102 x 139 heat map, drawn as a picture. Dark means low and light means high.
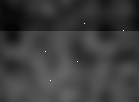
There are five isolated cells, each far higher than the cells round it. The ninth with the highest average is the bottom middle. The bottom part is higher, past a seam about 30% of the way down. The ninth with the lowest average is the top left.
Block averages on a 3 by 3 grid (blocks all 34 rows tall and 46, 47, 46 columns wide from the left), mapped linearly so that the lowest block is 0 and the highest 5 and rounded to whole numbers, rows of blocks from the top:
0 2 1 | 3 4 3 | 4 5 4
